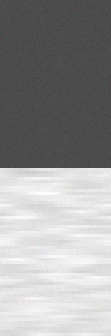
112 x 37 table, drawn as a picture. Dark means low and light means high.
It is made of 2 by 1 panels. Panel 1,1: low, flat. Panel 2,1: very high, streaked across, faint in contrast.
